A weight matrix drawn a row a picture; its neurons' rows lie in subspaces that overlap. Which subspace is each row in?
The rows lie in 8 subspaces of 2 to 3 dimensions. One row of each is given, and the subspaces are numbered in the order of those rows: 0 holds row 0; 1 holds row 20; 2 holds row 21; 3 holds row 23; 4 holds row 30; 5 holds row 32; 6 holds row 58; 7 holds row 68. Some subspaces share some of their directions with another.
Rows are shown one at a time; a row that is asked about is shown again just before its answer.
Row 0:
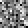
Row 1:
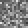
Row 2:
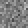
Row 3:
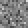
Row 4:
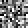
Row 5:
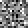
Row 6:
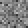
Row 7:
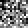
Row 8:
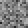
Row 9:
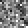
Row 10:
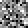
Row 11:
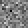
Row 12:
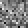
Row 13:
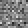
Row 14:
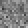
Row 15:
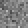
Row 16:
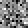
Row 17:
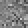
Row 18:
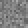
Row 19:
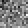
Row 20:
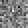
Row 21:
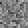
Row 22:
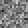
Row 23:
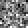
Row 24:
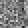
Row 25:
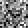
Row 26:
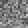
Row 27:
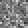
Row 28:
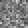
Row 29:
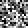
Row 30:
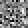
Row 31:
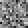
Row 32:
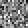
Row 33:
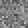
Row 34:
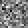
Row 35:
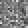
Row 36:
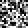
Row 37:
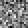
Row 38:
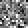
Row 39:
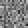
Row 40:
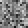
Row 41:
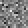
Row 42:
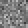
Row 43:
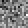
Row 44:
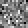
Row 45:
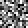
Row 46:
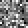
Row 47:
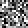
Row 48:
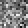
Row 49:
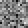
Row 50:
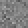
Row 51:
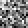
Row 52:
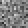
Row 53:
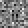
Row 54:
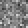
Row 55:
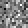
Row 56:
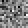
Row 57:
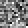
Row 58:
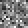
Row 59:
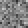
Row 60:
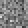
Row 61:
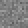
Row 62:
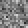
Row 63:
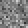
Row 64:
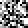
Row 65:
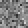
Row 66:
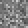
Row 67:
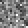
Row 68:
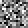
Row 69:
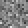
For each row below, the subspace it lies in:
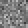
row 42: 5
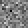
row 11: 7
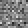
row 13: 0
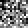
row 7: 1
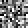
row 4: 1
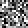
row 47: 5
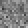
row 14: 2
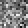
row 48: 3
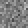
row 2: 4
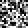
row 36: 5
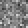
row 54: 3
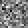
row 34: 7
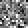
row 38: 6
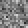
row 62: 2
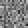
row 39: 5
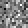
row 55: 4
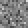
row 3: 5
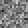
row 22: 0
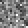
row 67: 0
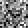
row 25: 3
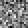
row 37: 3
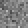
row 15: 2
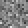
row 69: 3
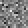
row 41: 7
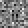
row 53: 0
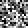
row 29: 5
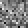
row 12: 2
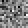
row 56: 1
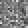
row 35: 4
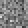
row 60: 4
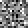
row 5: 0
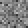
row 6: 7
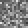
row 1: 2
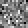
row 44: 5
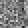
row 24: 4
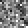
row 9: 0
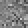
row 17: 3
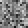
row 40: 3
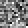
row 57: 0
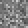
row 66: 4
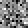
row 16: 4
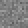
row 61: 0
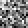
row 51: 1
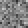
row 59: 4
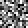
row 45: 3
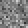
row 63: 2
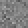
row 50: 6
